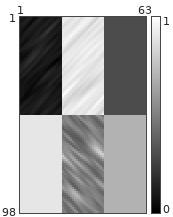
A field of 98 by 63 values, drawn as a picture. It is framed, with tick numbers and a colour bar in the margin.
It is made of 2 by 3 panels. Panel 1,1: very low, slanting up to the right, faint in contrast. Panel 1,2: very high, slanting up to the right, faint in contrast. Panel 1,3: low, flat. Panel 2,1: very high, flat. Panel 2,2: middling, slanting down to the right. Panel 2,3: high, flat.
